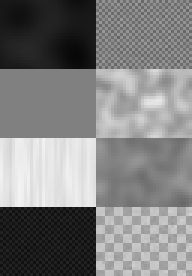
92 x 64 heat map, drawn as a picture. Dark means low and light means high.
It is made of 4 by 2 panels. Panel 1,1: very low, smooth, faint in contrast. Panel 1,2: middling, checkered. Panel 2,1: middling, flat. Panel 2,2: high, blotchy. Panel 3,1: very high, streaked downward, faint in contrast. Panel 3,2: middling, blotchy, faint in contrast. Panel 4,1: very low, checkered, faint in contrast. Panel 4,2: high, checkered.
